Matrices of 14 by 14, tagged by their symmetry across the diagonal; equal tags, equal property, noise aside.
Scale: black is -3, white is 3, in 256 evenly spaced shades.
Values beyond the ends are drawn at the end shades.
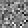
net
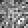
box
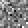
box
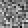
net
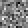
net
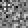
box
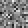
net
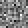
net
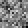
box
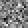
net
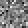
net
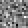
net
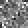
box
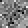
box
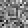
net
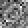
box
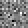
net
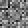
box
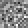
box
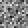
box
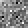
box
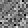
box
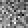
net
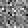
net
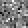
net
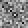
box
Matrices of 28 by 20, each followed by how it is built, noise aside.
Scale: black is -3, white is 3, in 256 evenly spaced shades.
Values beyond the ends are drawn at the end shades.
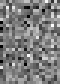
low rank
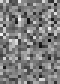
low rank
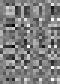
low rank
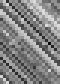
Toeplitz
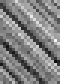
Toeplitz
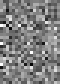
low rank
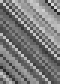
Toeplitz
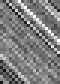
Toeplitz
